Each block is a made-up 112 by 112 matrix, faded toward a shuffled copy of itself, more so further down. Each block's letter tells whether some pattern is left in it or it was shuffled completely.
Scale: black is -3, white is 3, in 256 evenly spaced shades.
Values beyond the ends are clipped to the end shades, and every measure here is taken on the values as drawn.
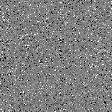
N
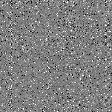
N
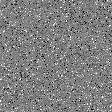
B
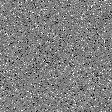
B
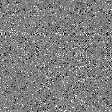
N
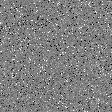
B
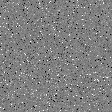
B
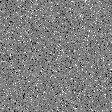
B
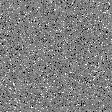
B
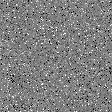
B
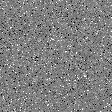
B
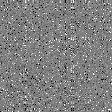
N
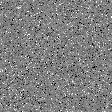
B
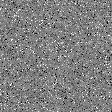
B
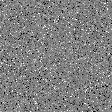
B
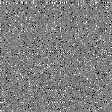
N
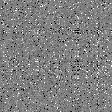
N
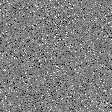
B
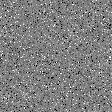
B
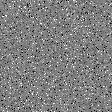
B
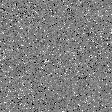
B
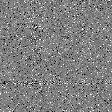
N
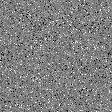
B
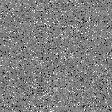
N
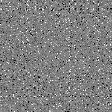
N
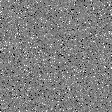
B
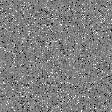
N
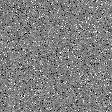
B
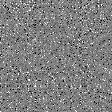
N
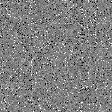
N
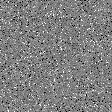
B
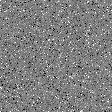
B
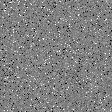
B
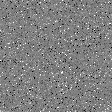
B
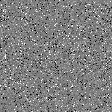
N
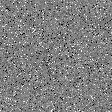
B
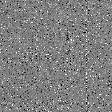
N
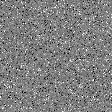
B
